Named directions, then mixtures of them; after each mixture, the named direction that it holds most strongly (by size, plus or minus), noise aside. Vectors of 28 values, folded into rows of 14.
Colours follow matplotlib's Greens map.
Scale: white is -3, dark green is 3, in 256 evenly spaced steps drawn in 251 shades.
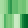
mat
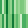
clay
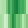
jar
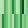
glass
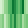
jar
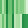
clay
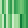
clay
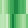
jar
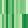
clay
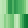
mat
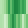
jar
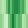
jar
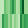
glass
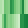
mat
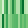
glass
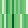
clay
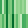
clay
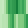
jar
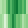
jar
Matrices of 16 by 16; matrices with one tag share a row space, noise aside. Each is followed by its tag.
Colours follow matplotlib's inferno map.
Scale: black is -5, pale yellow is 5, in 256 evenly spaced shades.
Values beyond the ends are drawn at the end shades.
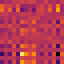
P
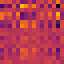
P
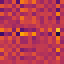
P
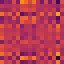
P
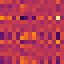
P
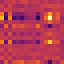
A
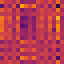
P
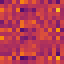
P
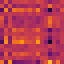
A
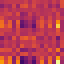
P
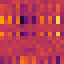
P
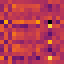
A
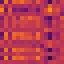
A
